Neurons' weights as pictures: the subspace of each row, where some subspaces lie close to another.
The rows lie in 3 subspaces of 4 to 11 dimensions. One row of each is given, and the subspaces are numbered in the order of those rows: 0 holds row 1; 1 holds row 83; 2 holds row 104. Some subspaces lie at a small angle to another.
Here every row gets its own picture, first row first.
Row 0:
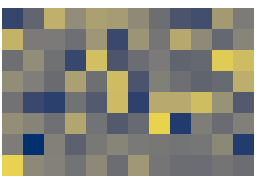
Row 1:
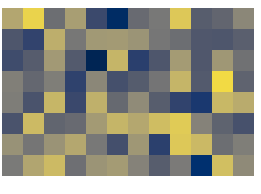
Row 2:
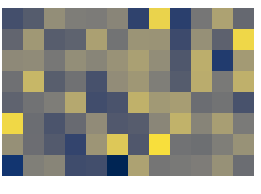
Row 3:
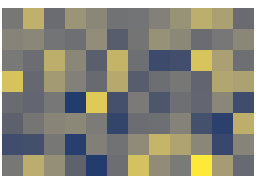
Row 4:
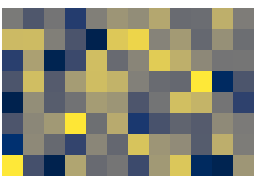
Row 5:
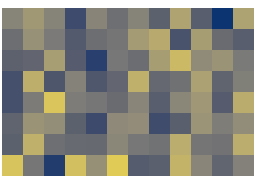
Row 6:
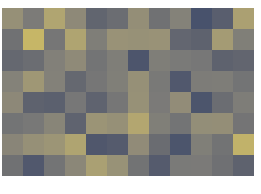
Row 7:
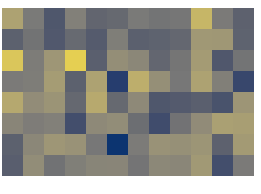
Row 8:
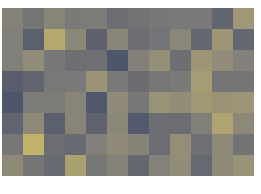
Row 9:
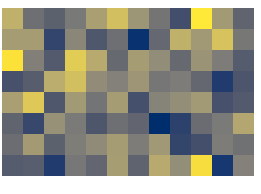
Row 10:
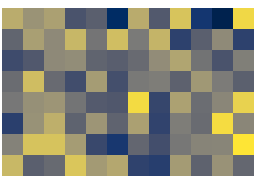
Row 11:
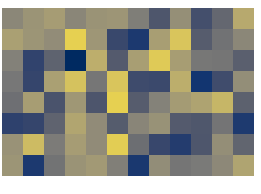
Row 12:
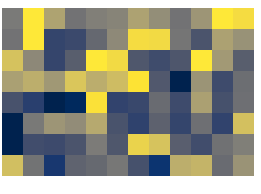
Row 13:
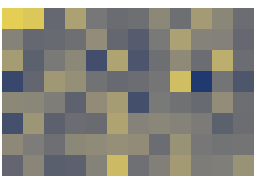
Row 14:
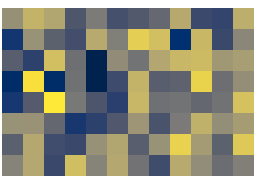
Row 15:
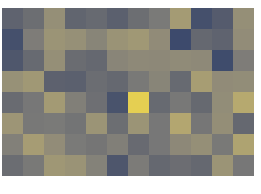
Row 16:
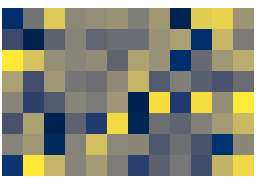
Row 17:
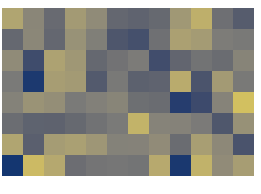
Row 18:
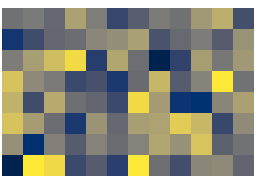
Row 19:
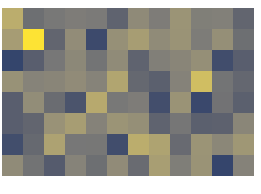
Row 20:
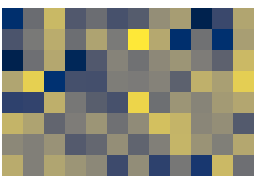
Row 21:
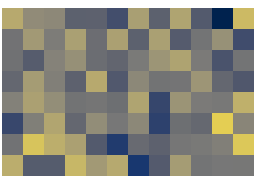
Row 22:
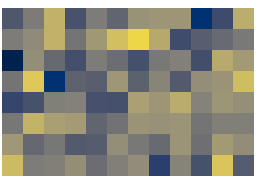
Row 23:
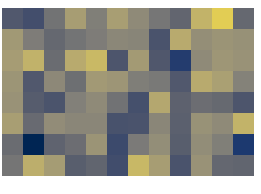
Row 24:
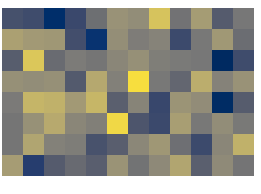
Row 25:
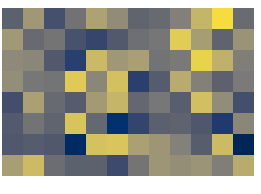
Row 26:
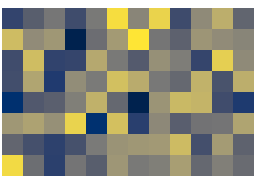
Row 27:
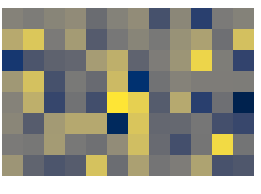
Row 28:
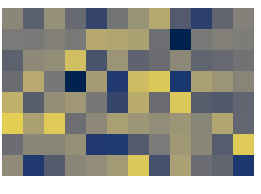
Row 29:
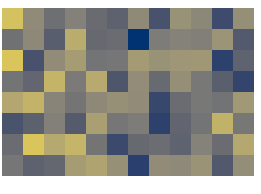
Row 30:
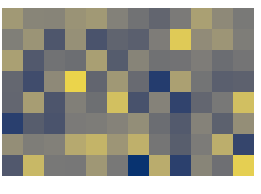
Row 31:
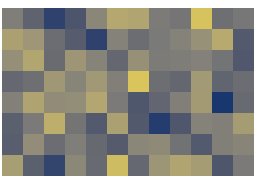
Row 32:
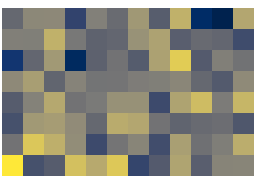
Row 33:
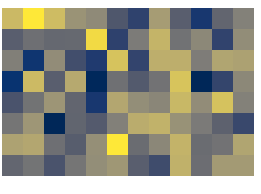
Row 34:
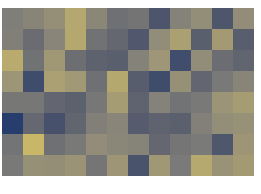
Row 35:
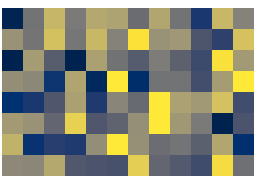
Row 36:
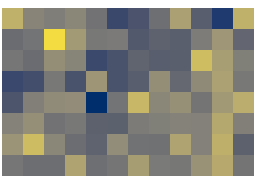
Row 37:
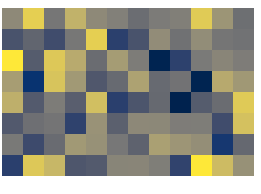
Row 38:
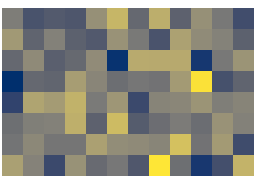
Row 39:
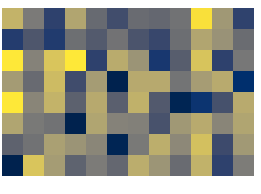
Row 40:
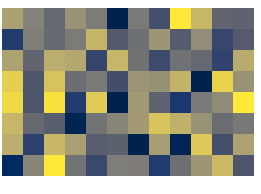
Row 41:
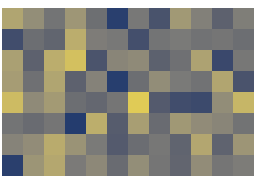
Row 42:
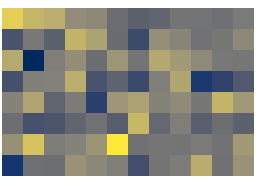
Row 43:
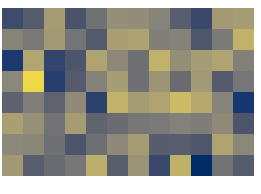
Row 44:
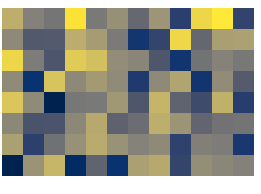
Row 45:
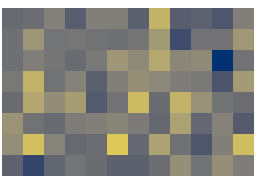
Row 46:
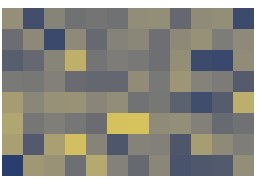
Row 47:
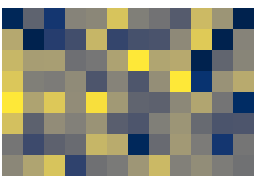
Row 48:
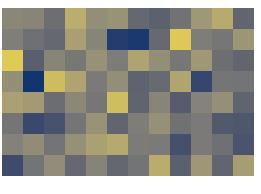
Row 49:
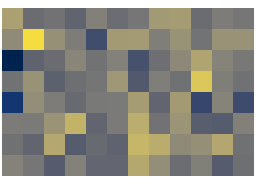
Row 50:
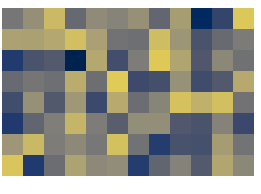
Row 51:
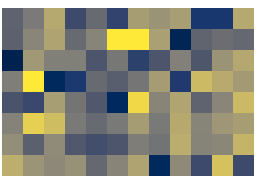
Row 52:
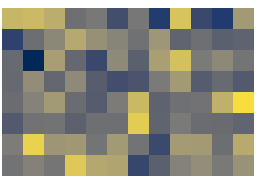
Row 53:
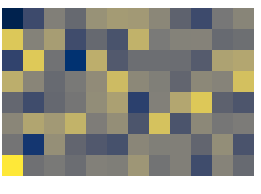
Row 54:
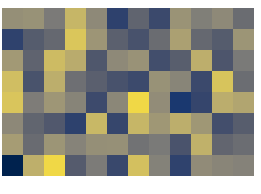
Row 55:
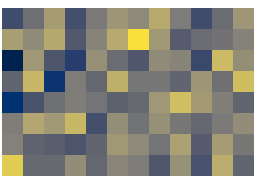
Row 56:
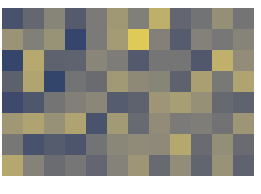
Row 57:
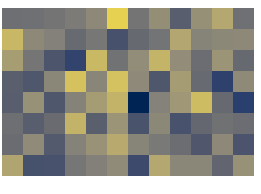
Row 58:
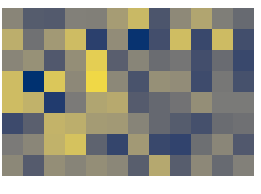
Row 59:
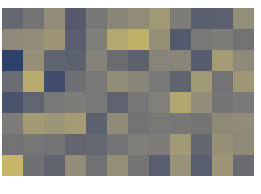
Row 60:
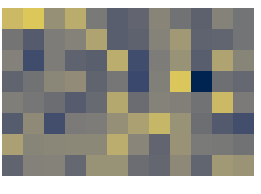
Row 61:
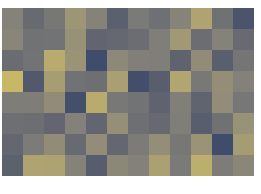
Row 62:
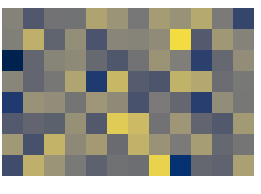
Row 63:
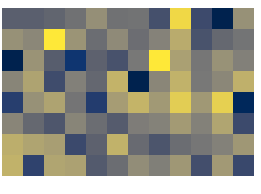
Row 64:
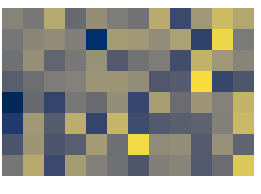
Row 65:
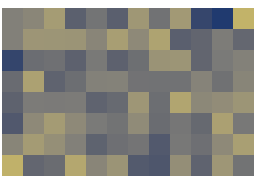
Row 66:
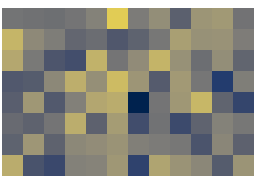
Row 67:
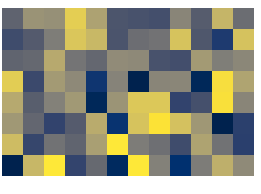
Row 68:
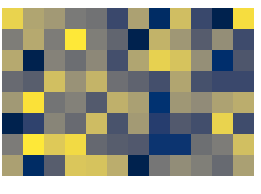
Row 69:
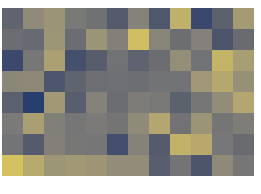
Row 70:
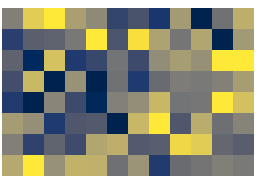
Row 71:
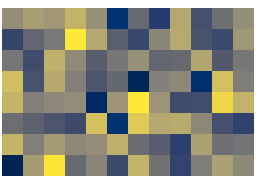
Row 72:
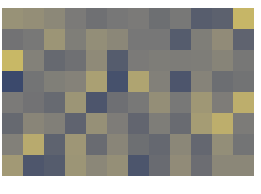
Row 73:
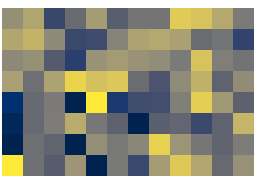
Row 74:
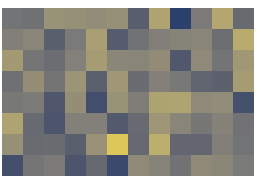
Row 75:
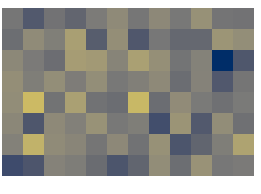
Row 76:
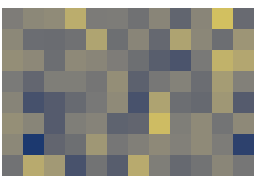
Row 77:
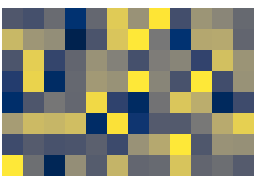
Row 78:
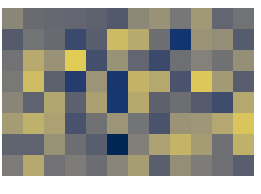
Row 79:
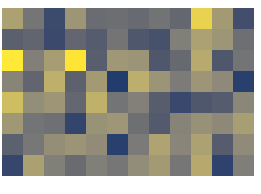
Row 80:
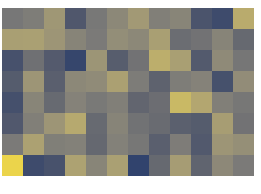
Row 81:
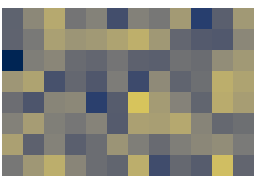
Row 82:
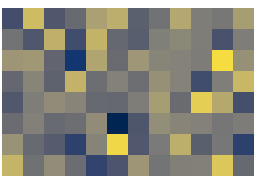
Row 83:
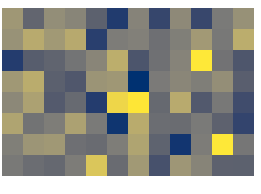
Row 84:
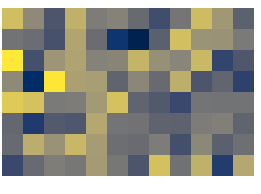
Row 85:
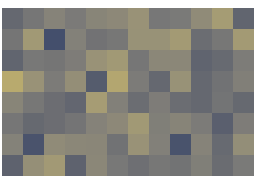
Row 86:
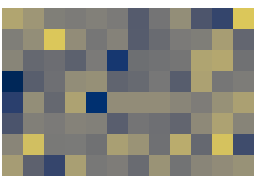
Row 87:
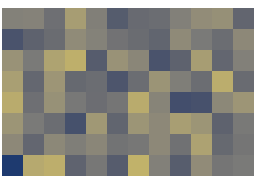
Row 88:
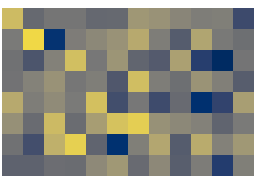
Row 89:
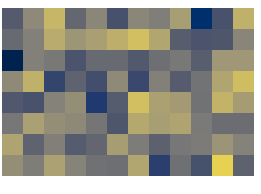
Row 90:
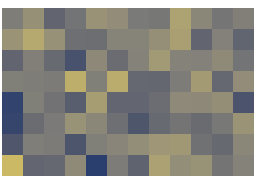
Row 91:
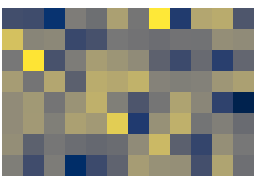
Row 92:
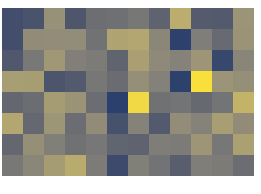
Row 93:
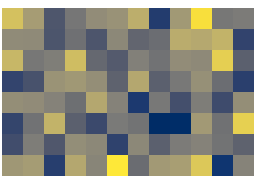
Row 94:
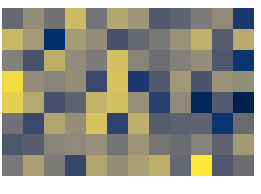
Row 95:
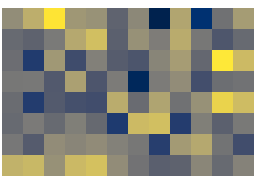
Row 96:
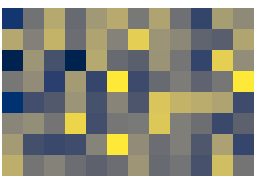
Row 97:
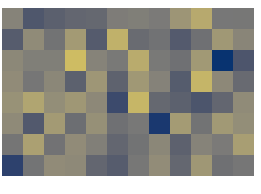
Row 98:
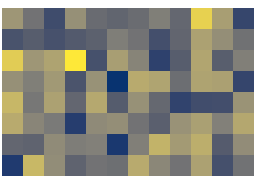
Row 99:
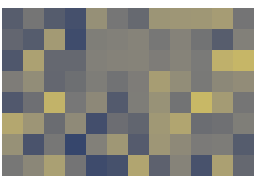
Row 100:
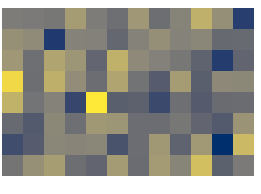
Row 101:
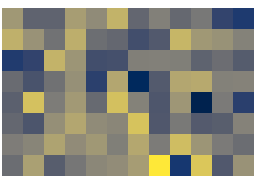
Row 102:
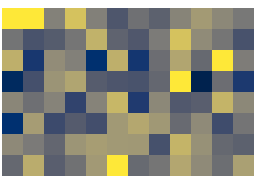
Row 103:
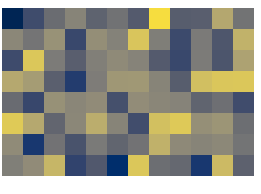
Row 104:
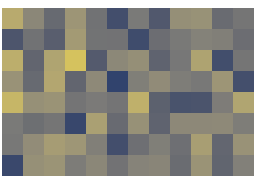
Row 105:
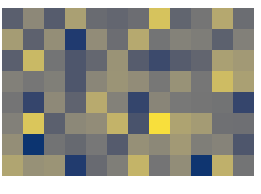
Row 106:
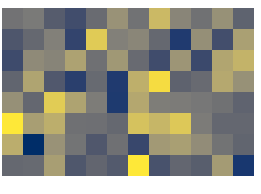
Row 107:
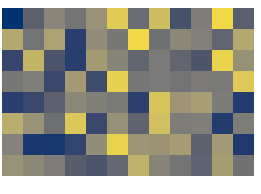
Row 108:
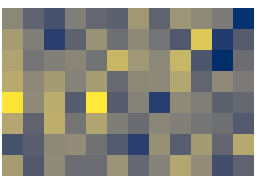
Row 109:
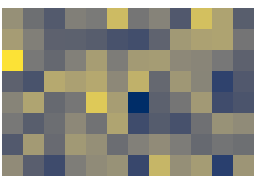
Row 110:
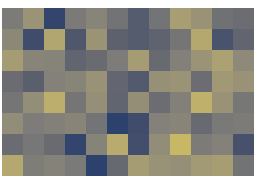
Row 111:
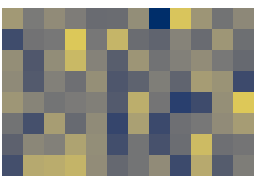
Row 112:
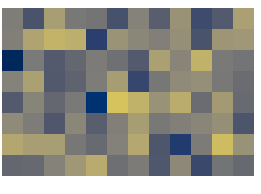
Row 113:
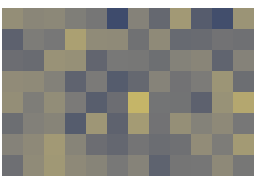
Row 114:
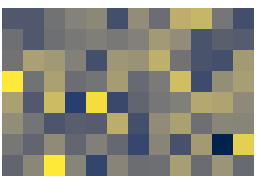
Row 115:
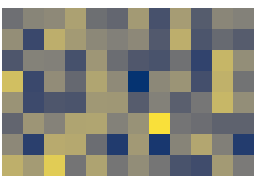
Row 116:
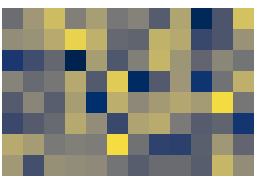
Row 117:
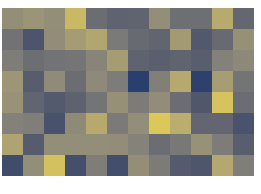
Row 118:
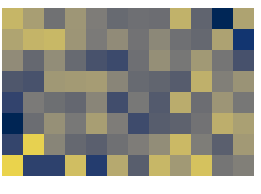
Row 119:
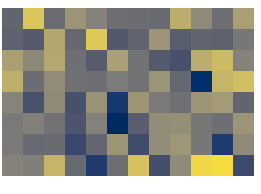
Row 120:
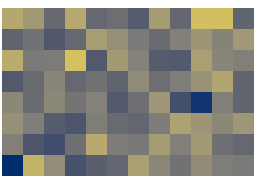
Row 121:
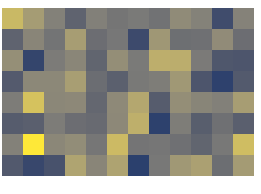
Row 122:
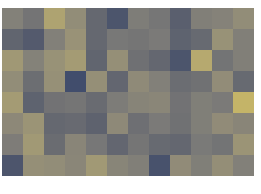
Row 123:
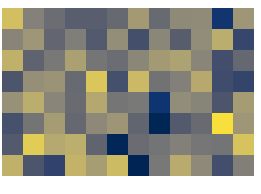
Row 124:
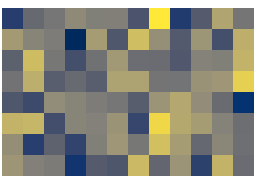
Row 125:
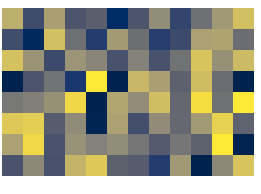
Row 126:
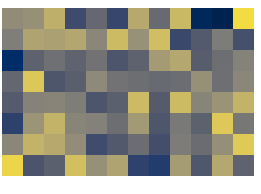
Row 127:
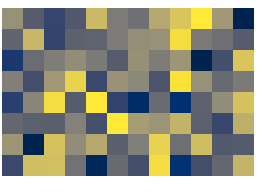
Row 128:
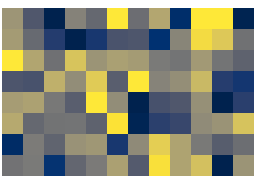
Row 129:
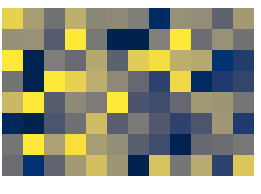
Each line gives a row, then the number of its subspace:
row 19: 1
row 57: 2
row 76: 0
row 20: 0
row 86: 1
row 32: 0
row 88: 1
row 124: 0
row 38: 1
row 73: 1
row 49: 1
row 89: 2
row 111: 0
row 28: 1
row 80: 2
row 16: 1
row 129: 2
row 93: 0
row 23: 0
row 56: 2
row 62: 1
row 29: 2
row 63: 1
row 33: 0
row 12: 1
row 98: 2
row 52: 0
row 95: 0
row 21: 2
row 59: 2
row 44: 0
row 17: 1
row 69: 0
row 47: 1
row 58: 0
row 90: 1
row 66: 2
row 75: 0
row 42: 0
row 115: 0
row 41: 2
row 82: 1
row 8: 1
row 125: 1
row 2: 0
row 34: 1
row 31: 0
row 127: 1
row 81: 2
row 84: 2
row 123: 2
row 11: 2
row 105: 0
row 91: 0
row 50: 2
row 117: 0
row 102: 0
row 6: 1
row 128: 2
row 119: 1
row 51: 2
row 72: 1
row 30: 1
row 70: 0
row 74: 0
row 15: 0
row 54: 2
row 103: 0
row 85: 1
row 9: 0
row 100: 1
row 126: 2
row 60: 0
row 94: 1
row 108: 1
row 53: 0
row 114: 1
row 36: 1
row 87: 2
